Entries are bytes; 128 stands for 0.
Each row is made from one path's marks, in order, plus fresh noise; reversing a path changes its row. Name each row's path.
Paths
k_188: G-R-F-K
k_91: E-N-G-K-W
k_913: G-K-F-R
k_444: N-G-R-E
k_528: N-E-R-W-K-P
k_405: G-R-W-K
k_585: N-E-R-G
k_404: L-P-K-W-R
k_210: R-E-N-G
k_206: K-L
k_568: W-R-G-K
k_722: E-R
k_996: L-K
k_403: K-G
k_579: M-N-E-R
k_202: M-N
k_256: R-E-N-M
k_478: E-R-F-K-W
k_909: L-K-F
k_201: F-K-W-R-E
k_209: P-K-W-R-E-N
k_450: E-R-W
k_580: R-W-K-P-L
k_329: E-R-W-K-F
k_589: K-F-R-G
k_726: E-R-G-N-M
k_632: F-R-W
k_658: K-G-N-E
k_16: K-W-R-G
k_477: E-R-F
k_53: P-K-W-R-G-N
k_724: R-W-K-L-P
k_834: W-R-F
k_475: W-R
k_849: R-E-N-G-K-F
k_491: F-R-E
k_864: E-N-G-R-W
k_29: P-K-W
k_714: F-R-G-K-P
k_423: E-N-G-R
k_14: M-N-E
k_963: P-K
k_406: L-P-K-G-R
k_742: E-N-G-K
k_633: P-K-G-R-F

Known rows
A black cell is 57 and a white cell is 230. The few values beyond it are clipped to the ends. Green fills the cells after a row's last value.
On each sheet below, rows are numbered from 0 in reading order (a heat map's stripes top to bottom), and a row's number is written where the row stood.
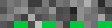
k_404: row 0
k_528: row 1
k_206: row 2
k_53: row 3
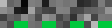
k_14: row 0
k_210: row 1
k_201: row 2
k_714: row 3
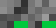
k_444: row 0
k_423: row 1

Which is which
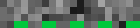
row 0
k_406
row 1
k_632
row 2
k_658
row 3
k_996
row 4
k_722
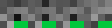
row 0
k_29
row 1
k_91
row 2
k_478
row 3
k_475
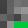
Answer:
k_405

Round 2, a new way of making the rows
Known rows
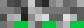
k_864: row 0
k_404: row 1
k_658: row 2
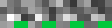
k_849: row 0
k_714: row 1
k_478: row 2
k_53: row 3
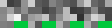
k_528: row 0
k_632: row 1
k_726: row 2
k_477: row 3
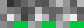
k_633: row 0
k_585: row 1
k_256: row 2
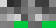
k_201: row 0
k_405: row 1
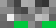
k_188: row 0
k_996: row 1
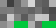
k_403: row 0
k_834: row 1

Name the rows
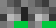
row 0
k_423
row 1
k_91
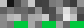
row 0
k_29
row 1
k_450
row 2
k_406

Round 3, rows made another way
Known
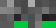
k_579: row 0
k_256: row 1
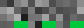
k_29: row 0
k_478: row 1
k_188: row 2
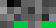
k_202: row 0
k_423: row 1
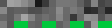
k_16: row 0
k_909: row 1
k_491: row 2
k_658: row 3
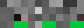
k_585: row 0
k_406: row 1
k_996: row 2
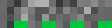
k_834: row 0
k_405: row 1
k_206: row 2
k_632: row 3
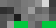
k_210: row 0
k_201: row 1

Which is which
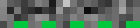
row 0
k_14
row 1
k_91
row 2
k_450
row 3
k_742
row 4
k_722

